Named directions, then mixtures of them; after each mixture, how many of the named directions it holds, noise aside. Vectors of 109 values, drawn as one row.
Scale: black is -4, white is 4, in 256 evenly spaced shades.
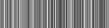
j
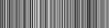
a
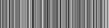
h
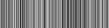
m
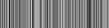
three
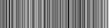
two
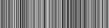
one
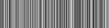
three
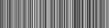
two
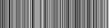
three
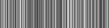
two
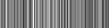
two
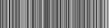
one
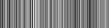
one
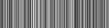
two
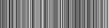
three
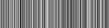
three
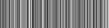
one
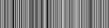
two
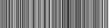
two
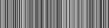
one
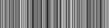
two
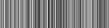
two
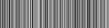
two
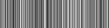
one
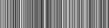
one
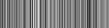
one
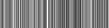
two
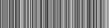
three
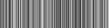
three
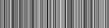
one
